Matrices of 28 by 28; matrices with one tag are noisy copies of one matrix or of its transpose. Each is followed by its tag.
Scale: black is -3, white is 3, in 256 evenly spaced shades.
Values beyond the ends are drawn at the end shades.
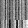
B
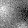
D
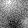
D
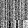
B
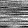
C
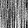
C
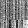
B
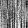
C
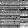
B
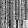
B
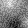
D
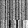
B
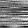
C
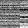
B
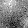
D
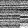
B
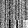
B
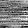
C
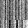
B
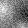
D
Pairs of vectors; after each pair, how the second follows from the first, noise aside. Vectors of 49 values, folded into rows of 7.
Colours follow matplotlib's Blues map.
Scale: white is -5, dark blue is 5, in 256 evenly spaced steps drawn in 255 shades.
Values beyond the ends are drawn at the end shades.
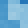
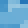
partly zeroed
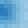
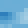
partly zeroed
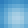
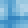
wrapped around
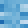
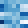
scaled up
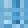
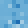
partly zeroed
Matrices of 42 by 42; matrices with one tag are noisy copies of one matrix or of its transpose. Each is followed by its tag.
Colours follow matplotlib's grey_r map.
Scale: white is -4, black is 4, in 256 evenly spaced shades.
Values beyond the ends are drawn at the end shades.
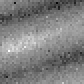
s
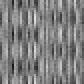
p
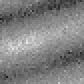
s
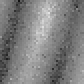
s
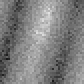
s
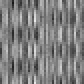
p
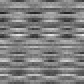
p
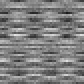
p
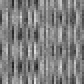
p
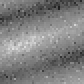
s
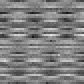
p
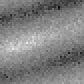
s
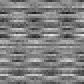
p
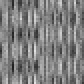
p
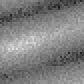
s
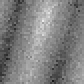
s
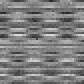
p
